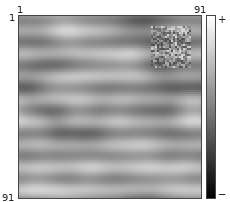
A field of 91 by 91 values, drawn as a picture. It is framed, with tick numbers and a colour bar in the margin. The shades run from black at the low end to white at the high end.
Values change most from cell to cell in the top right. Horizontal stripes repeat 8 times down the table. An odd patch, rougher than its surroundings, sits in the top right. The values follow a bell shape.
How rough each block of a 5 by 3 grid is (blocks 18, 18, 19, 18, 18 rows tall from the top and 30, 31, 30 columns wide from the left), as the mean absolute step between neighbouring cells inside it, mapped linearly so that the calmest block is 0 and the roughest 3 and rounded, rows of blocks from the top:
003
002
000
000
000
